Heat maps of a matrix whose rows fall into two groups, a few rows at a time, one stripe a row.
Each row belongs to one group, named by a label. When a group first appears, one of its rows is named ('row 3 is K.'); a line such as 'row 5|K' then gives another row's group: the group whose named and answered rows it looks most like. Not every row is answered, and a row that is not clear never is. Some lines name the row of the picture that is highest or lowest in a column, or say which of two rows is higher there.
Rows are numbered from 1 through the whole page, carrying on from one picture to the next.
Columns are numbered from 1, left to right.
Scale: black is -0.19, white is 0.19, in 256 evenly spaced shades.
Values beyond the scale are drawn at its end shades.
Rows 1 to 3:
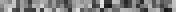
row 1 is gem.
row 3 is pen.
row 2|gem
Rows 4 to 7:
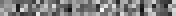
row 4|pen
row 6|gem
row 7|pen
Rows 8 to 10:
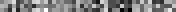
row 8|gem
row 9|pen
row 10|gem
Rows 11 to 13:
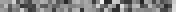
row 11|gem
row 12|pen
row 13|pen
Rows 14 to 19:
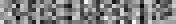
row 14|pen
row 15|gem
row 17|pen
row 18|gem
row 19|pen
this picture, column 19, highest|18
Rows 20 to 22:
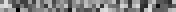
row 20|pen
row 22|gem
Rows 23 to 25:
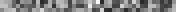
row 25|gem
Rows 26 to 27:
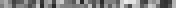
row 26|pen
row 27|pen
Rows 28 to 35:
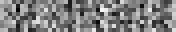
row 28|pen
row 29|gem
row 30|gem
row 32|pen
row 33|gem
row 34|gem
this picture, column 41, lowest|33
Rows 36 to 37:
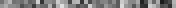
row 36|pen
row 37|pen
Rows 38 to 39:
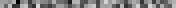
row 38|gem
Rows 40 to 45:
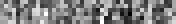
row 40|pen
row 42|gem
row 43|gem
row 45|gem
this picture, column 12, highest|43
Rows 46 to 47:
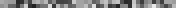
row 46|gem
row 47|pen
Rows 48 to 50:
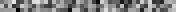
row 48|gem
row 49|pen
